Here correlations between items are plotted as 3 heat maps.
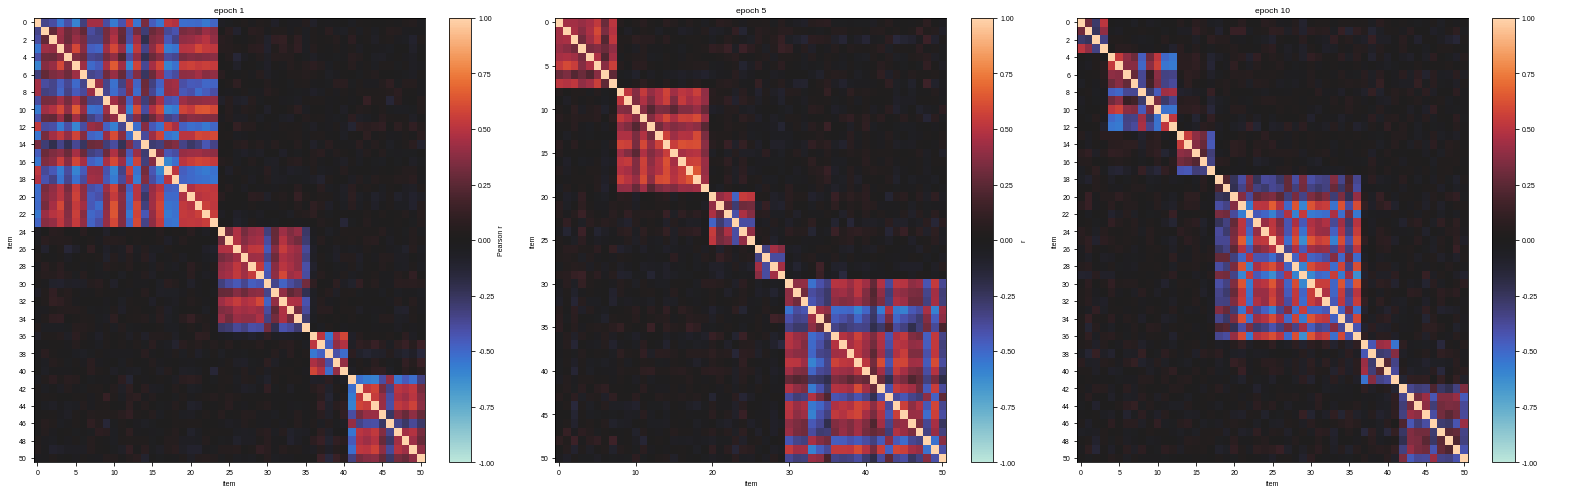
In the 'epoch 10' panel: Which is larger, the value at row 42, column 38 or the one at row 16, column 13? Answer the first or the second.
the second
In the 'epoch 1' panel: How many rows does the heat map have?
51
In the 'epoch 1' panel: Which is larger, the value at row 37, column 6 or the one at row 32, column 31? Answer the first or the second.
the second
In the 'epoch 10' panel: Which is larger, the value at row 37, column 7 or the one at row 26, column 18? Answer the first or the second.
the first
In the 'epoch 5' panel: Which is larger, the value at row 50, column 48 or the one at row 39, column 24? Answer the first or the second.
the first
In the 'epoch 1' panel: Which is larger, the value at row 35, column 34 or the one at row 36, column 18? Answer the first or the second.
the second
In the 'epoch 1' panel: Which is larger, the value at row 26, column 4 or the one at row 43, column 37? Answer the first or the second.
the second
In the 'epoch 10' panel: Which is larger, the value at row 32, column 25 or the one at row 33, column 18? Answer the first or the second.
the first
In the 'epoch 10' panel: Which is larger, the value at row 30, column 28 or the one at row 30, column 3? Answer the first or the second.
the first
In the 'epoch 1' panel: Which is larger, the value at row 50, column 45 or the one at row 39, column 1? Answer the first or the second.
the first
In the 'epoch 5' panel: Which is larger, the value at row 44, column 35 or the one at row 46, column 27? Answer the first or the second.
the second
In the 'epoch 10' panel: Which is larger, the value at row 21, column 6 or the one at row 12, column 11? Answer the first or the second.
the second
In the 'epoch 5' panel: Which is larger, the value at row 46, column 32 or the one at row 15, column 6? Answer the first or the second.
the first
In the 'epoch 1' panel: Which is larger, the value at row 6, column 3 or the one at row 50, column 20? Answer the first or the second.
the first
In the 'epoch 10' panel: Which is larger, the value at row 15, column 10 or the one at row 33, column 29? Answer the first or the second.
the second
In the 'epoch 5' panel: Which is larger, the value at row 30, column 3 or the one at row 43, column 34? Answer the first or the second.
the second
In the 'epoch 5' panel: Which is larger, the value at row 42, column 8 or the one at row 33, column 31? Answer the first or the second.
the first
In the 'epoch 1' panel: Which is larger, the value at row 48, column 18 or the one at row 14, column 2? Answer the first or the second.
the first
